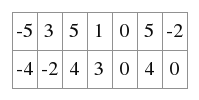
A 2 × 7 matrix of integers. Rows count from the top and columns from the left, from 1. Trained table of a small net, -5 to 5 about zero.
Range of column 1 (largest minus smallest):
1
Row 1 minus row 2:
-1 5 1 -2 0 1 -2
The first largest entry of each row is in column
3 3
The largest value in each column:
-4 3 5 3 0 5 0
